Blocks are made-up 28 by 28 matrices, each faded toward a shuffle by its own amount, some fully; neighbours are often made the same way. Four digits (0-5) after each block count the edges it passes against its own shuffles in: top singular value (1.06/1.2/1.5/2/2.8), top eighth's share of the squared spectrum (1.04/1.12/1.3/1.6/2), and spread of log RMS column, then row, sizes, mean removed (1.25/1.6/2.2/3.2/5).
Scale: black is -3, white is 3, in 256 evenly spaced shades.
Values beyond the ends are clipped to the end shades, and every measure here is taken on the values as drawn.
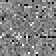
1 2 0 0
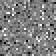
0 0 0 0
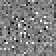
0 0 0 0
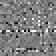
2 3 0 2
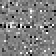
2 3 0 2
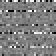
2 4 0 3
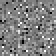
1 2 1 0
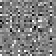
4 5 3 2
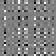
4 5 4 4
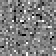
1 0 0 0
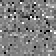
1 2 0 1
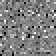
1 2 0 2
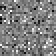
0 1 0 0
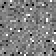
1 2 0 0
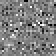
1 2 0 2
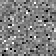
0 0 0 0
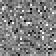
0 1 0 1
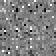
3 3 0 1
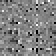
3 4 1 1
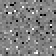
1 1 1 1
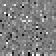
2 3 1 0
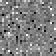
0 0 0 0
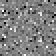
2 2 0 0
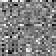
3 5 2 2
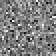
0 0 1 0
